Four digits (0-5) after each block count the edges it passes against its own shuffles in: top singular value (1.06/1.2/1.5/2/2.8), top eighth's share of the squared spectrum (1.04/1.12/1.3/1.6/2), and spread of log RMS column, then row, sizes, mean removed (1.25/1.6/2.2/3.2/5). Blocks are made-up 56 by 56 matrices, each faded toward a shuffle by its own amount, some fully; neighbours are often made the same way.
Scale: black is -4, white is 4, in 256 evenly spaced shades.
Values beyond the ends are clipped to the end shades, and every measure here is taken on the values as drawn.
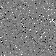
2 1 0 0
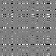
5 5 3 3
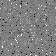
2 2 0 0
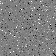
0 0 0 0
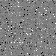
3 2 1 0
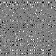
4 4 1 2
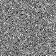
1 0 0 0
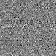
3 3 0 1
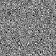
3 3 1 1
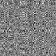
4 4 2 3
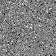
0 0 0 0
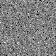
1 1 0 0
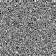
3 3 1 1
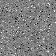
1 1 0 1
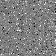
2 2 1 0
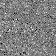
0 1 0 0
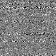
1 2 0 3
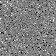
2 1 0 0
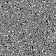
0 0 0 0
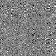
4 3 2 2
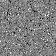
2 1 0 0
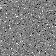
0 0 0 0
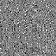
3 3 1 2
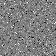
0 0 0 0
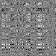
4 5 3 3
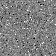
0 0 0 0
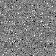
3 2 1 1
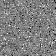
2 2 0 0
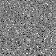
3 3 1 1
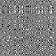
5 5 3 3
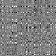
4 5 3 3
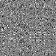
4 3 1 1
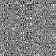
4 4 2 2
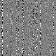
3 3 3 0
